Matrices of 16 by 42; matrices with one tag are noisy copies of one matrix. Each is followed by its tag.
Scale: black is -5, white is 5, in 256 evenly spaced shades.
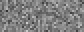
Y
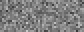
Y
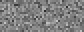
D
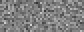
D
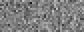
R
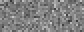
R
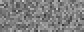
R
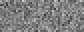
R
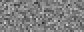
D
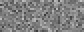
R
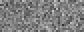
R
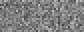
R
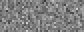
Y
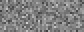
Y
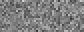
R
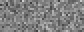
R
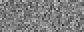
R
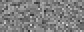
D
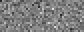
D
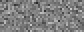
D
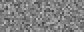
D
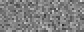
R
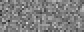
Y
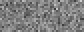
R
